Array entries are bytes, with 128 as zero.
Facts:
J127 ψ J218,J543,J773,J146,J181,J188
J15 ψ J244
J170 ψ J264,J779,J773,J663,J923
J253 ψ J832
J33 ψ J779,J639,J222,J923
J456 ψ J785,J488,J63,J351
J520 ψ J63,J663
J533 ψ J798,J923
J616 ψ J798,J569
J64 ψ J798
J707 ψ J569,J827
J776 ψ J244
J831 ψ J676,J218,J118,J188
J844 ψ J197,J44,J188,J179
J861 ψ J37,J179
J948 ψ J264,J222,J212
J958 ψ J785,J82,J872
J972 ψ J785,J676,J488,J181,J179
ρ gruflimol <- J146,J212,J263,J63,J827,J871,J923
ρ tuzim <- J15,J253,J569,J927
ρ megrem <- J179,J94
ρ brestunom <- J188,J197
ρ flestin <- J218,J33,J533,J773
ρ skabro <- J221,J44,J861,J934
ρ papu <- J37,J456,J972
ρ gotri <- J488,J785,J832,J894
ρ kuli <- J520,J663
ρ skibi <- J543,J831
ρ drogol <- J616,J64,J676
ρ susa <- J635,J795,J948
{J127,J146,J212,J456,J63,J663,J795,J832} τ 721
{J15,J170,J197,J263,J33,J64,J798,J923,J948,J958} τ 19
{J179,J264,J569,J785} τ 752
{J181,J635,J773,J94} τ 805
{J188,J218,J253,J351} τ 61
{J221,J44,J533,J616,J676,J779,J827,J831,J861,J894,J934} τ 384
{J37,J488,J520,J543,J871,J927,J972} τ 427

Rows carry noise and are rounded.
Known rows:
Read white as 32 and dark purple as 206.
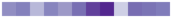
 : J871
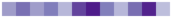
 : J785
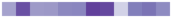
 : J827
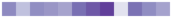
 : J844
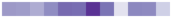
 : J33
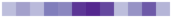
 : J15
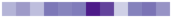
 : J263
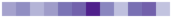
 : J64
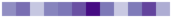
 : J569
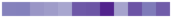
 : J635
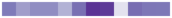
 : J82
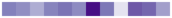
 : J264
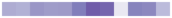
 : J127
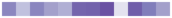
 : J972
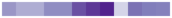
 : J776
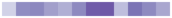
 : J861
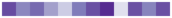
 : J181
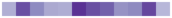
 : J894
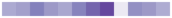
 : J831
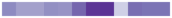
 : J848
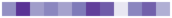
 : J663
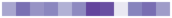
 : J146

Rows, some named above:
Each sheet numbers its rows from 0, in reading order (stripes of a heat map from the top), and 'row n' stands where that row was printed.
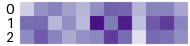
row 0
J861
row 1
J253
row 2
J779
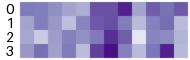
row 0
J635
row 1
J616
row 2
J958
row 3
J785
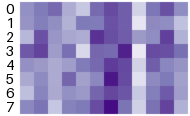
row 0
J676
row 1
J533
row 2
J894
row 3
J188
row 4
J707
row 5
J197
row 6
J795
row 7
J569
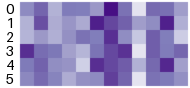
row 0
J923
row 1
J832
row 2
J948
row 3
J773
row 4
J488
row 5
J779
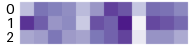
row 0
J44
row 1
J218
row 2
J831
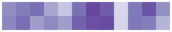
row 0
J676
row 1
J520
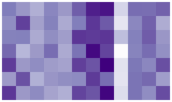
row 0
J244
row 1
J663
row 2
J927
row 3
J179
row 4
J94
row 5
J212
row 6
J94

